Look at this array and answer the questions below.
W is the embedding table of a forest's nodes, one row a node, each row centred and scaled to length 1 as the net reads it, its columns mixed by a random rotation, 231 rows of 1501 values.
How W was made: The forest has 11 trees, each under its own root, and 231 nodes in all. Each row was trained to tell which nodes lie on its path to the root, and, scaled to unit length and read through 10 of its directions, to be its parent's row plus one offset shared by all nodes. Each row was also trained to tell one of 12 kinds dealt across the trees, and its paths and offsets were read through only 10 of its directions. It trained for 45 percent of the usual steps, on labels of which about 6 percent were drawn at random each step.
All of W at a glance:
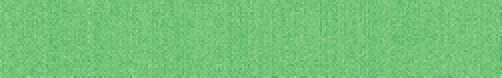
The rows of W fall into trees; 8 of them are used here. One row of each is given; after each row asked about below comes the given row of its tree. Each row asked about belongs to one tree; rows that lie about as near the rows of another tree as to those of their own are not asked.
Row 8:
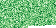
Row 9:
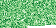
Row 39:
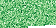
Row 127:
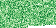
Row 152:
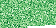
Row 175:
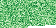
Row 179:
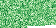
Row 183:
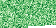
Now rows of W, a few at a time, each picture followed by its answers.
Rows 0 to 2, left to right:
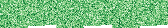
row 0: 127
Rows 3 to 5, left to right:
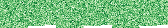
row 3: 127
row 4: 179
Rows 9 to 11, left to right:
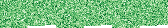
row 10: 127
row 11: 152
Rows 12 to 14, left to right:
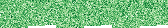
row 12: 183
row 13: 39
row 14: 9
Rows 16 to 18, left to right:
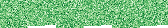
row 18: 127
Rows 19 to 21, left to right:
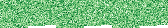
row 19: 152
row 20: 175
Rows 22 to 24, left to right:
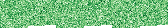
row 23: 183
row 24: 39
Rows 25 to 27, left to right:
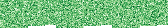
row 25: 175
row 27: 127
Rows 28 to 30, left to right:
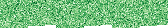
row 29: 127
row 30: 152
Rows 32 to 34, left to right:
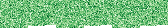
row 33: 9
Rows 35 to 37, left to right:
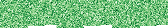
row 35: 152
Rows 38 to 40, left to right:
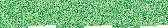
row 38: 175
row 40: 127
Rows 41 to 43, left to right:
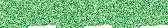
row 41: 39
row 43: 175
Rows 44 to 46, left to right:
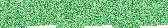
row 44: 175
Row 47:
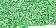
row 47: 39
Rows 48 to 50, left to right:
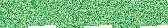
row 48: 9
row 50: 39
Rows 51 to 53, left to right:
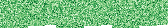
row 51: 127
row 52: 183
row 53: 179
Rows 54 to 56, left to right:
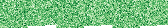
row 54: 8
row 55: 175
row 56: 175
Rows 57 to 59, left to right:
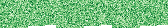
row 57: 183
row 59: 39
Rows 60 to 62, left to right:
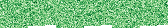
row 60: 175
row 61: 127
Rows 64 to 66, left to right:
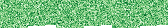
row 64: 175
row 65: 175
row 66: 127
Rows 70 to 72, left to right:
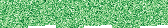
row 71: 9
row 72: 39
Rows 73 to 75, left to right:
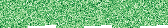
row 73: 183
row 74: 8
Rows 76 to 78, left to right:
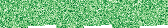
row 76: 127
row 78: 183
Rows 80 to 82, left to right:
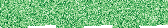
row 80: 127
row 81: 127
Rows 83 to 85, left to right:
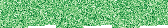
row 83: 39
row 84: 127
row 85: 175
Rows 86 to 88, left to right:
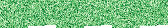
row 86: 39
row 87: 39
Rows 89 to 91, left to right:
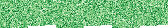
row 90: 183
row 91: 39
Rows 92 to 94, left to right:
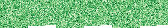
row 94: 9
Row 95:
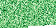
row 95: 39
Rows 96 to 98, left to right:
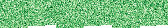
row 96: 8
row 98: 9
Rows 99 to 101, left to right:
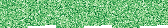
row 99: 175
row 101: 183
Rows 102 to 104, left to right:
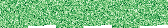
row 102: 39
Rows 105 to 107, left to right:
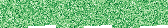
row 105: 39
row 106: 152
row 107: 127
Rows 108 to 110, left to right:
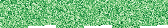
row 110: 39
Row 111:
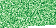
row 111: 152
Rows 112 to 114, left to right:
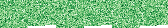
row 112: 127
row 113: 127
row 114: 39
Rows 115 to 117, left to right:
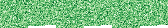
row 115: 127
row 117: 175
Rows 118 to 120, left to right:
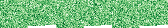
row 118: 39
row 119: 39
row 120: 39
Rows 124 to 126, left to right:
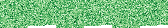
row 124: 152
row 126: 127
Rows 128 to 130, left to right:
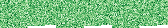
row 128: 175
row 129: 183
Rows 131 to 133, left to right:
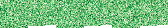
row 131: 39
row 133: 127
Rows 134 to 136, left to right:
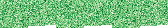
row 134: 39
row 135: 175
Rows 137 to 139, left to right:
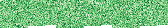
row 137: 152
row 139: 175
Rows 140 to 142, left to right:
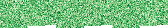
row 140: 8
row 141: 39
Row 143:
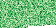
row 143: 9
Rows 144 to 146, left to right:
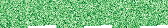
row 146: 39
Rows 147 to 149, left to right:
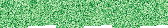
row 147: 175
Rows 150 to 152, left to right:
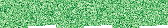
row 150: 8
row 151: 175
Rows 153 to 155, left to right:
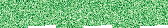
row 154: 9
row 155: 175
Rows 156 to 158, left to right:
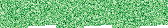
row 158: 175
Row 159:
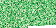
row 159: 9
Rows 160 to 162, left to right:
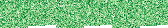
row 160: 127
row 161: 9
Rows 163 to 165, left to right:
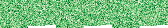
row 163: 39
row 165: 183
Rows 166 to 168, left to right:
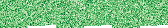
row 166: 183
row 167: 175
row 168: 183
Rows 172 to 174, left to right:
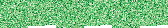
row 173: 175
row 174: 127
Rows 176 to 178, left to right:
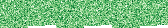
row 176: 8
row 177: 127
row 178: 39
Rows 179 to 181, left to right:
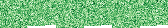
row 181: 183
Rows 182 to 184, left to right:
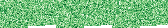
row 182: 8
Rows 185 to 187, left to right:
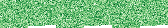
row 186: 127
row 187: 183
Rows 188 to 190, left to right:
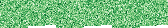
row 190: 127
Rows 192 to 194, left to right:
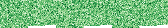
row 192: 175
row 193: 9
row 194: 179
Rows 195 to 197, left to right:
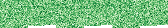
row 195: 9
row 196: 9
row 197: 175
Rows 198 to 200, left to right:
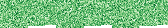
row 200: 183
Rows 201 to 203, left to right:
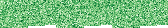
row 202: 9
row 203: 127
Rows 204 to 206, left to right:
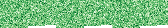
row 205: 175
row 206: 175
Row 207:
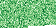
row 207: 39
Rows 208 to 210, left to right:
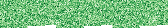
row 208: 127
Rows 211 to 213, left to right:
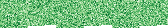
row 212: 175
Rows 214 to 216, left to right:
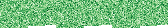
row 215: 175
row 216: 39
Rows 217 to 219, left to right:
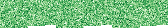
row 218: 175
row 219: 9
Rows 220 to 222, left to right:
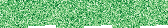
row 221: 127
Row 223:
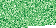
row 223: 8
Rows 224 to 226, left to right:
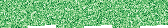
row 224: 9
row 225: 127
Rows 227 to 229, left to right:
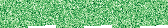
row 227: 39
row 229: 39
